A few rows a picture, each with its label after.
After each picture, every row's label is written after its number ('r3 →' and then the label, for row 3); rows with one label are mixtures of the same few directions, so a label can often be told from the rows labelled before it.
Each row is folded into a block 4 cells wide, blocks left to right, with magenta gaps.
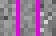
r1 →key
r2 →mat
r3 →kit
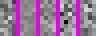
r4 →kit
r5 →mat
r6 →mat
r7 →kit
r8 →kit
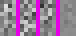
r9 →kit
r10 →mat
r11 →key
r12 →kit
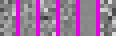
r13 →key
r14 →kit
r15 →key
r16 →key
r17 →mat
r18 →key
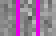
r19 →kit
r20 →key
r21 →kit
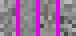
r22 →key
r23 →mat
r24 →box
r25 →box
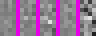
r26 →kit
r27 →key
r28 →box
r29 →kit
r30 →key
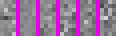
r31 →key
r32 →key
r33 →mat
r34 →mat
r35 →kit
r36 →key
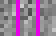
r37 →key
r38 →key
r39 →mat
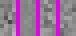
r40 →box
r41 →kit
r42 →kit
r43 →mat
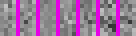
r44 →kit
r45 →kit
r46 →box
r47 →box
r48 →box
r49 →mat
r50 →box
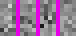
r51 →mat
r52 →box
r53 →box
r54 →box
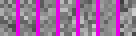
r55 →mat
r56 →mat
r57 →key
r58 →key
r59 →box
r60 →kit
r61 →key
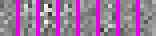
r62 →kit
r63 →kit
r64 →kit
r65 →kit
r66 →key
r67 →mat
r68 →mat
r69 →kit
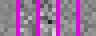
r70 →mat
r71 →kit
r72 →box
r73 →mat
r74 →mat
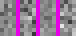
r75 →kit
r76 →key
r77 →mat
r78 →box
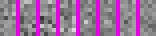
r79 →key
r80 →box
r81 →box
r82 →mat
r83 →kit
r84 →kit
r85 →kit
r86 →mat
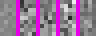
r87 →kit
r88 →key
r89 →box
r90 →kit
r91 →kit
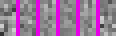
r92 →mat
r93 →box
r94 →kit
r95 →kit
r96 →kit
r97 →box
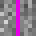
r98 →kit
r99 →kit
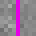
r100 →mat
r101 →box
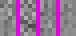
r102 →key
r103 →mat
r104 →kit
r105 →kit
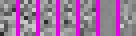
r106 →mat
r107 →mat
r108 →kit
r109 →kit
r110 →mat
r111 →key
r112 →box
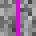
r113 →mat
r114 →key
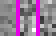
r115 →box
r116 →mat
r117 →box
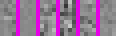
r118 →key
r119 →key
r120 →mat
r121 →kit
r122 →box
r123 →box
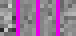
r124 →mat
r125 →box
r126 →key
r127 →key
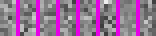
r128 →kit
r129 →mat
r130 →key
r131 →kit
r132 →key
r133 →box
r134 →box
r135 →kit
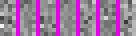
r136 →box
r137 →box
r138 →box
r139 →box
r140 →kit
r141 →key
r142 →kit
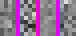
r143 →kit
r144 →mat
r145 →key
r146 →box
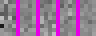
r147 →box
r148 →mat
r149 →box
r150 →key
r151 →box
